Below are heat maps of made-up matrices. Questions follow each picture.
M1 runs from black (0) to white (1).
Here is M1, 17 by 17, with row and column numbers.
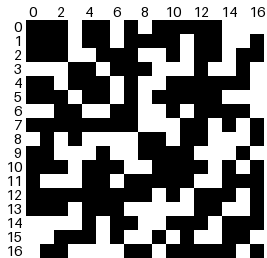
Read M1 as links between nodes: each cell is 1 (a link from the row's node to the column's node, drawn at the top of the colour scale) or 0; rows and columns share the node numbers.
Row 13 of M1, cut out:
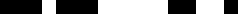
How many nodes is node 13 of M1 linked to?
8
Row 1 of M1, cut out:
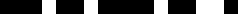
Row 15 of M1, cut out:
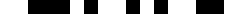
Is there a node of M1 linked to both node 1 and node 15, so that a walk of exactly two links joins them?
no
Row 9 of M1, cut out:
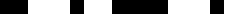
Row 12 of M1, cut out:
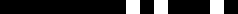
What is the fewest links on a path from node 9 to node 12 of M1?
1
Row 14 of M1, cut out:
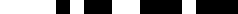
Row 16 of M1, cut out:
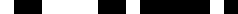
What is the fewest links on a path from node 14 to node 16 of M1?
2
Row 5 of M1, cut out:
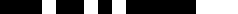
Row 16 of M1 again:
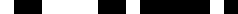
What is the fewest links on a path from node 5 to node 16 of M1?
1
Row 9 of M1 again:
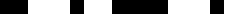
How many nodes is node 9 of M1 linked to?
9
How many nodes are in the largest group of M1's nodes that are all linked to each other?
5
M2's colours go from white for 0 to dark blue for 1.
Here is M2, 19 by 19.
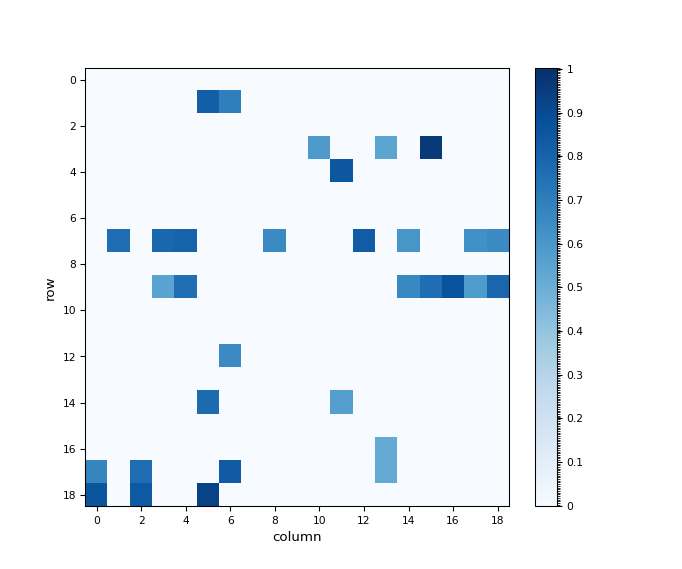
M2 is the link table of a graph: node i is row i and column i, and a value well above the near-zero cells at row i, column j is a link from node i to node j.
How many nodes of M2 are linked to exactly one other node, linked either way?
2
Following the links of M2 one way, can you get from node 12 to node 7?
no
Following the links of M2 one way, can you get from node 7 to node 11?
yes
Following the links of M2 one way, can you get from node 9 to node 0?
yes
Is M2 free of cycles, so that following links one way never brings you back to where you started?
yes
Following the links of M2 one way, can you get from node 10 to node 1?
no
